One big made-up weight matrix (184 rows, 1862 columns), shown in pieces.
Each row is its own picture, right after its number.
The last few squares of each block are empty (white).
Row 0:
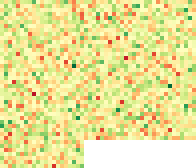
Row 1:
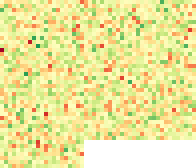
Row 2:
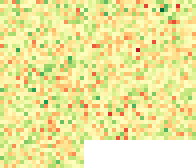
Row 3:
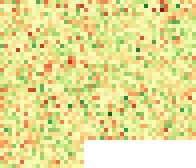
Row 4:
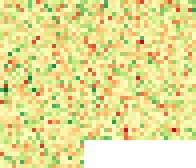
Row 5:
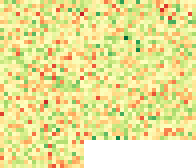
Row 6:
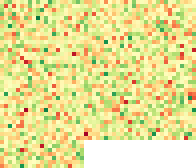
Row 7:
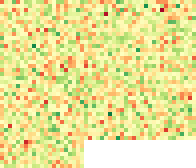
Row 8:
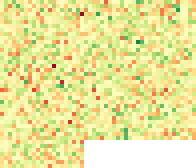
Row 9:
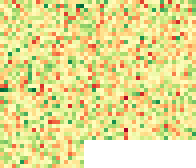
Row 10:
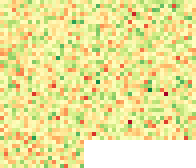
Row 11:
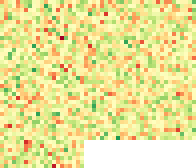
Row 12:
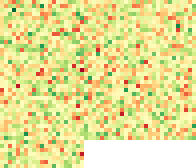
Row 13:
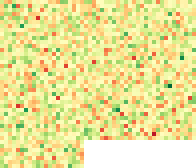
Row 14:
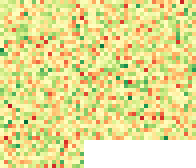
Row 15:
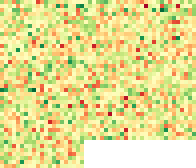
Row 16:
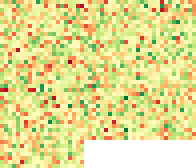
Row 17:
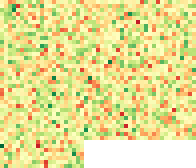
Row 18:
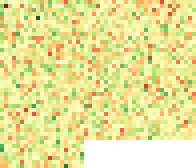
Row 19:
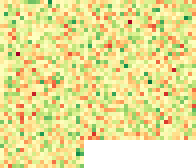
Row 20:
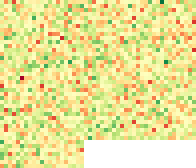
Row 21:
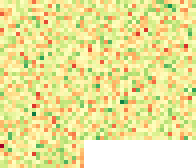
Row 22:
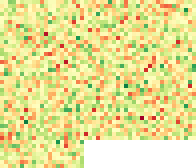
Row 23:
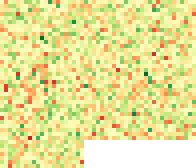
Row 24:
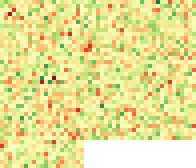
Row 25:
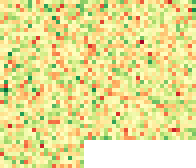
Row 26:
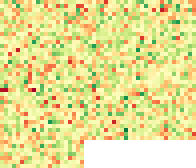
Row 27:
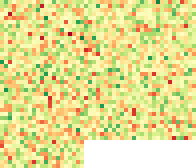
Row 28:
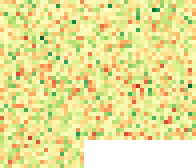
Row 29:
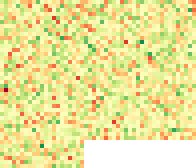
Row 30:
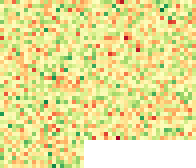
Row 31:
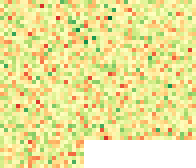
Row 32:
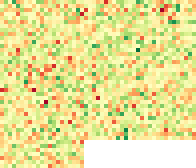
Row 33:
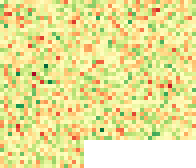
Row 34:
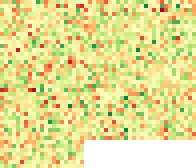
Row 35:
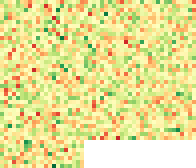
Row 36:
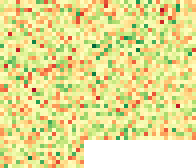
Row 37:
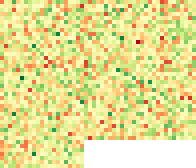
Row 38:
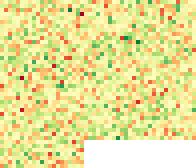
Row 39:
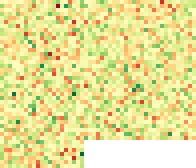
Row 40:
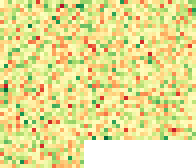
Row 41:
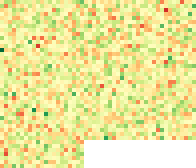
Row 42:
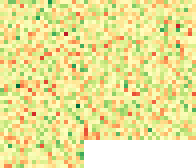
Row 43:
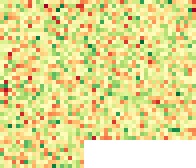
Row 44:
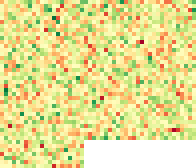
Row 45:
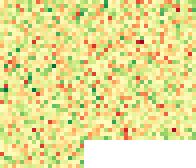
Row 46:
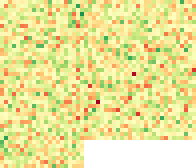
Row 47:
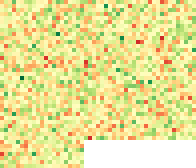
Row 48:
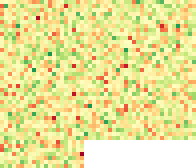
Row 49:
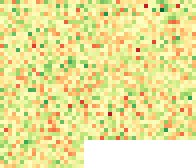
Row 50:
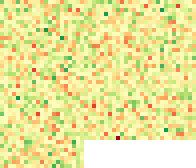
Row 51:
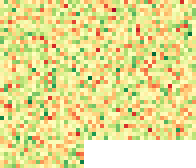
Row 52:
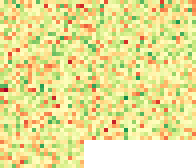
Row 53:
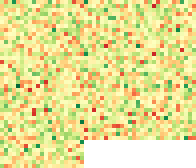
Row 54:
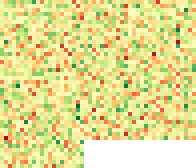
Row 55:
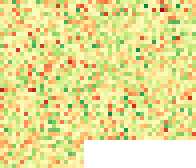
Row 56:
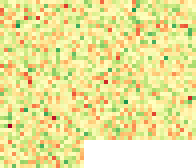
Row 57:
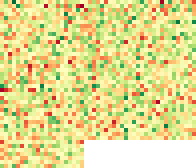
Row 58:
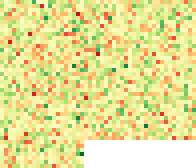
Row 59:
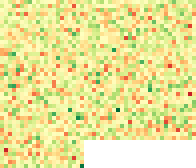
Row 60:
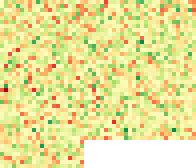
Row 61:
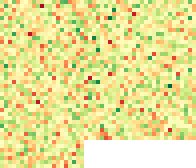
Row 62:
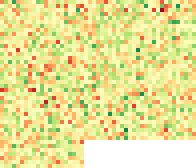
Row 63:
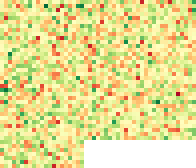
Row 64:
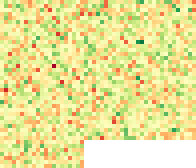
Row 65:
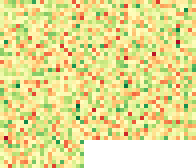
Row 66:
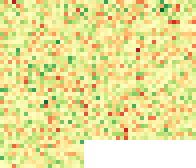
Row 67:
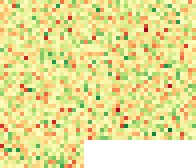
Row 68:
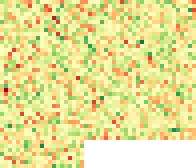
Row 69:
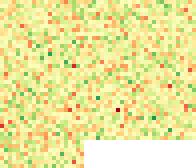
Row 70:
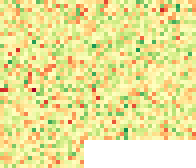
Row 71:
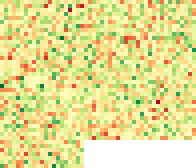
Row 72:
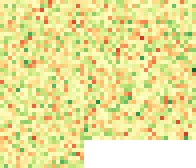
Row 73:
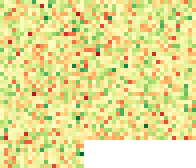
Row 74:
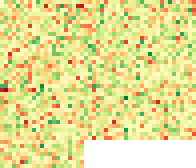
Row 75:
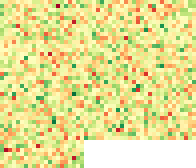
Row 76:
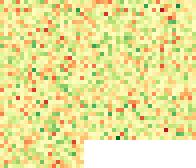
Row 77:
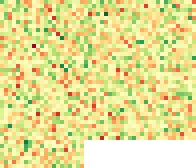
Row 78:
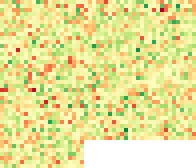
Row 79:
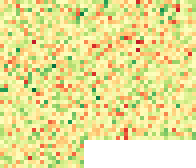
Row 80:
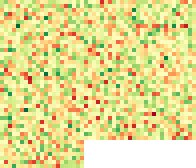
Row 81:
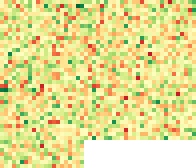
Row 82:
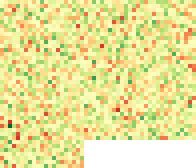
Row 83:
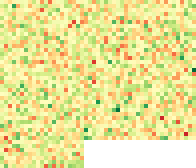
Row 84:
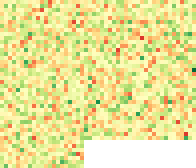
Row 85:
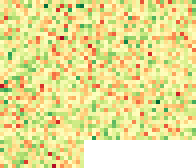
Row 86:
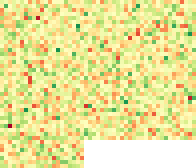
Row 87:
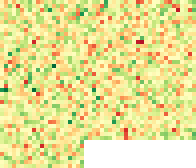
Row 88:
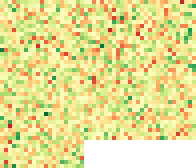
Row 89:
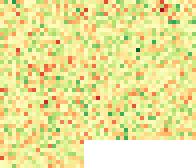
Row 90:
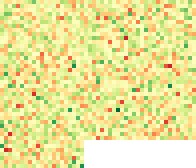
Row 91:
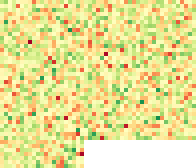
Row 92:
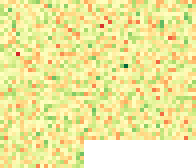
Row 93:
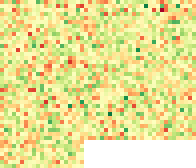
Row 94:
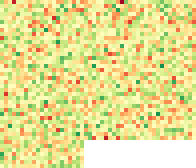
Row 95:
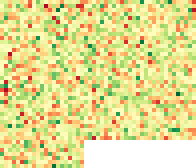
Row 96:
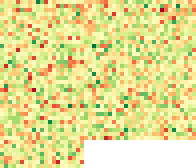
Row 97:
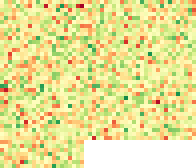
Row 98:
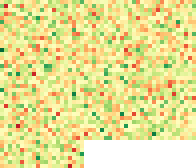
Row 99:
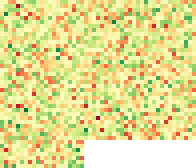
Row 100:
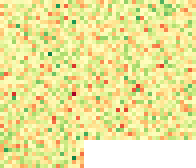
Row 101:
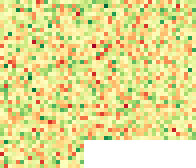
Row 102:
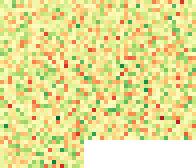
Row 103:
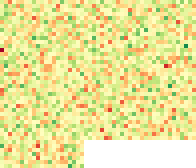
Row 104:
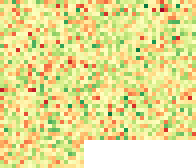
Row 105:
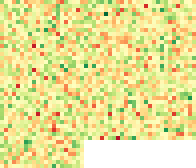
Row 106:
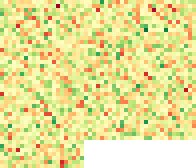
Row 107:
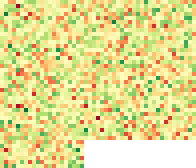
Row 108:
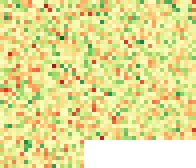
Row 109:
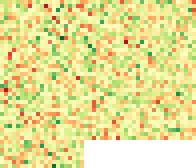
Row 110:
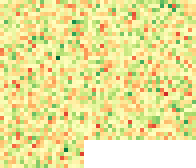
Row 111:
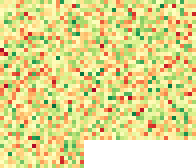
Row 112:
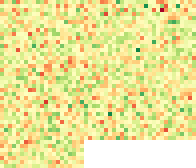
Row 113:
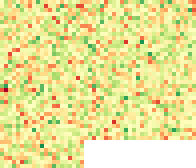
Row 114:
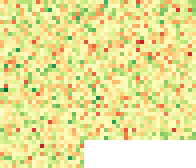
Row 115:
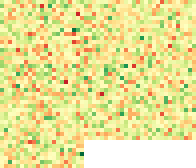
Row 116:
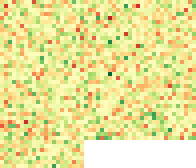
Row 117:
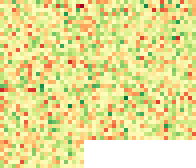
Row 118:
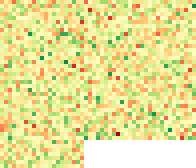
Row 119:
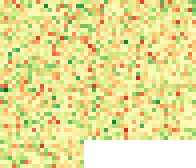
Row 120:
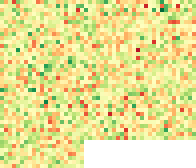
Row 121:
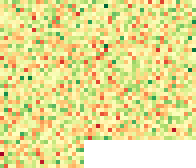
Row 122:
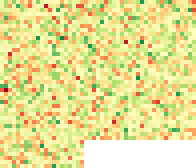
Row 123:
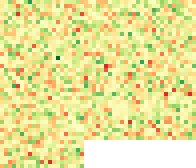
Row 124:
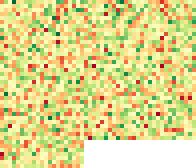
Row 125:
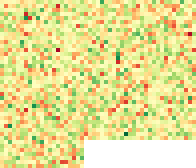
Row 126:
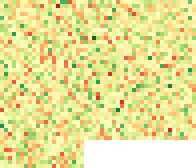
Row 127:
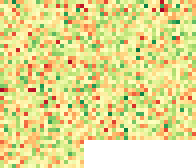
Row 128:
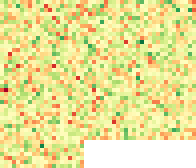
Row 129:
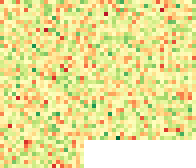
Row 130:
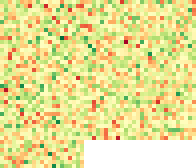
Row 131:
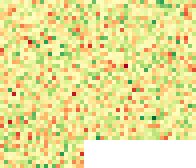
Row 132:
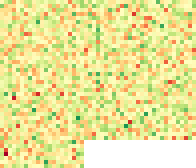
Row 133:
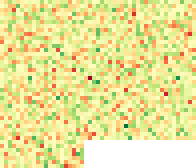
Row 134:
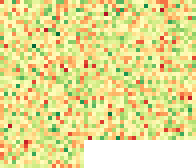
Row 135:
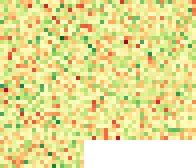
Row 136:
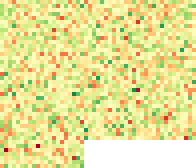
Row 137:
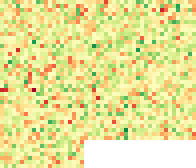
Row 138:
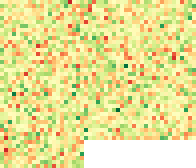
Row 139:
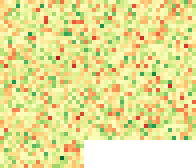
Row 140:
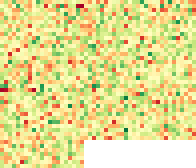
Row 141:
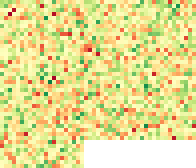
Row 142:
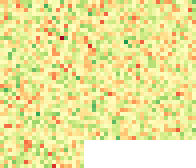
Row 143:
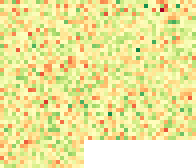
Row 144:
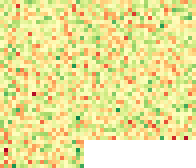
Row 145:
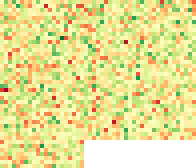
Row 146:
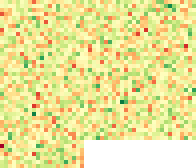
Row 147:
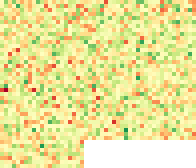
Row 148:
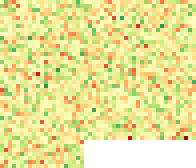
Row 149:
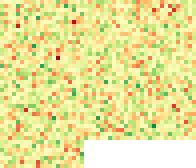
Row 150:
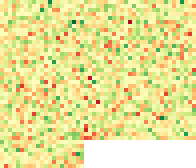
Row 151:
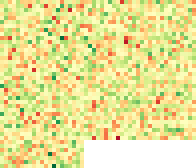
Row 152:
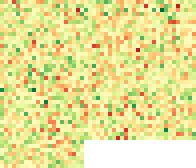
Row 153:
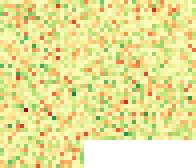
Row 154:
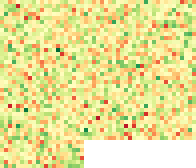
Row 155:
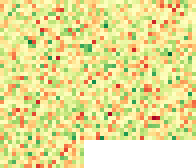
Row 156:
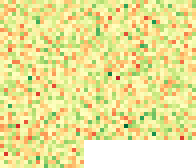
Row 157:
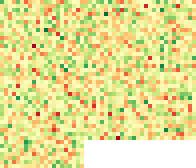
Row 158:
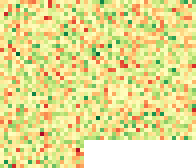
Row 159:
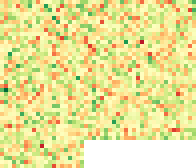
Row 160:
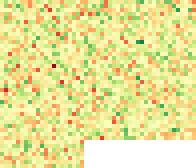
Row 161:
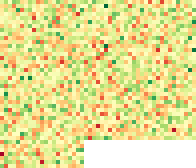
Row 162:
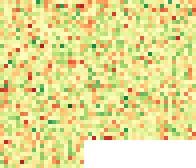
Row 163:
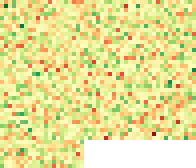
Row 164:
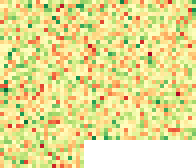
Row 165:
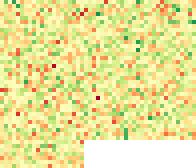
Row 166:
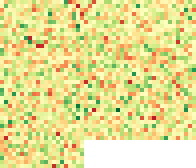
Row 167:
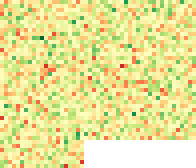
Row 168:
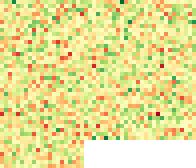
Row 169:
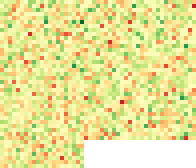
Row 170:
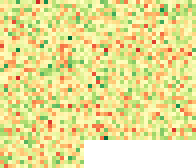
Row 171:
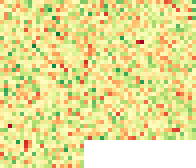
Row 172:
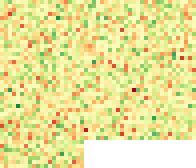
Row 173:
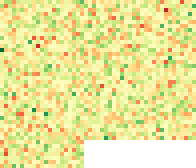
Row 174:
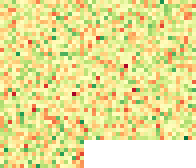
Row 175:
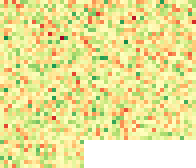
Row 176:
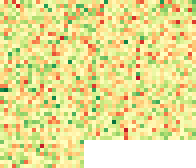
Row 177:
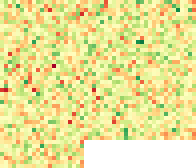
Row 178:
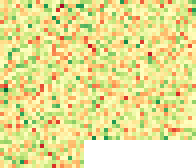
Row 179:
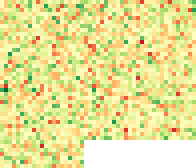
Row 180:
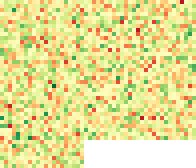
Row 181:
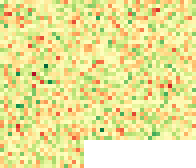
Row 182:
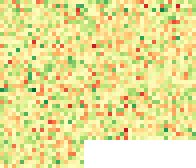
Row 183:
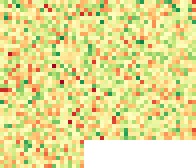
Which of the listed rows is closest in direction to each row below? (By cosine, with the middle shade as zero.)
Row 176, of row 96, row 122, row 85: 85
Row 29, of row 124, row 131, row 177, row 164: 177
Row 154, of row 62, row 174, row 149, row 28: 28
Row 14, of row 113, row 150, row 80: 80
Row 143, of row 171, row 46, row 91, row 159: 171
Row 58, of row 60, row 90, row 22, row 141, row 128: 141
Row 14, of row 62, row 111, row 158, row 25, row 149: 149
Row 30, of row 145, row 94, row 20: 94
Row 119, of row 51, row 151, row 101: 101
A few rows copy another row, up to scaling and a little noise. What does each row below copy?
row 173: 41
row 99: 107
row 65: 54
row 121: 161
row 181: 33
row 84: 72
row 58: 73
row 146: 21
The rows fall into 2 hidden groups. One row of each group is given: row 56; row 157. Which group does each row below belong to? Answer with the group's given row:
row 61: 56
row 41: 56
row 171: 157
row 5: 157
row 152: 157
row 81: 157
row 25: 157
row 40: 157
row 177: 157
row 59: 56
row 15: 157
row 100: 56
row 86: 56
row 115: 56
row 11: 157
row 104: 157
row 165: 157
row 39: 56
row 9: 157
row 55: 157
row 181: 56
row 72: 56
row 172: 56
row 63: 157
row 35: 157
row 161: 157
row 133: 56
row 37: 157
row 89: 157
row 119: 157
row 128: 157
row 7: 157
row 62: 157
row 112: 157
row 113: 157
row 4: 157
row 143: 157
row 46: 56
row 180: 56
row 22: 56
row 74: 157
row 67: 56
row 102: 56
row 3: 157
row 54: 56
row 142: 157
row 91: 56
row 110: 56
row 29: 157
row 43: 157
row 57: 157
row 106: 56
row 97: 157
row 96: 157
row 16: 157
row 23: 56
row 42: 56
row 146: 56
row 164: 157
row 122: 157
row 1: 56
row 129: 157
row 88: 56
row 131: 56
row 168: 157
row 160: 157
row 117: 157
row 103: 56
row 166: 56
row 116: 56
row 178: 157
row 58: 56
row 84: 56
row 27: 56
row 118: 56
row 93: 157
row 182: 157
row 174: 56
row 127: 157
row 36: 157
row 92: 56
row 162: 157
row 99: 56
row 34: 157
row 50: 157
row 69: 56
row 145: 157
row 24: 56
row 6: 56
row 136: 56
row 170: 157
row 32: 157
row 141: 56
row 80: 56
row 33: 56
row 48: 56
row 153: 56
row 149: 56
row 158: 56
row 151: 157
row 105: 157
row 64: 157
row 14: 56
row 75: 56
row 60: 157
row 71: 157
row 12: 56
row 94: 157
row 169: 56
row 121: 157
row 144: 56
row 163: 56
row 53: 56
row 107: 56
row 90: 56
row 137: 157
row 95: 157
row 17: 56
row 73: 56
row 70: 157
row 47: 157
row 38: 157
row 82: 56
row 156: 56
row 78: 157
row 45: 157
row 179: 157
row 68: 157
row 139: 56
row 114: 157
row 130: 157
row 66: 157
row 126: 56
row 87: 157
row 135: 157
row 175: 157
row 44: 157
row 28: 56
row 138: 56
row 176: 157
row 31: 56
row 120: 157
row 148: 56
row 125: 56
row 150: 56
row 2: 157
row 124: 157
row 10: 56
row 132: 56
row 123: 56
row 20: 157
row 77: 157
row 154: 56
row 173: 56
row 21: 56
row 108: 157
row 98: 56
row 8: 157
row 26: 157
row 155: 56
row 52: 157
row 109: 157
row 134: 157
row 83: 56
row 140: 157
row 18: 56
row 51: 56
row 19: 56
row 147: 157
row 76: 157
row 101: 157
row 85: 157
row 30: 157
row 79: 157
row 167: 56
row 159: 157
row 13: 56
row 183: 157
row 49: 157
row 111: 56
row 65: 56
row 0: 56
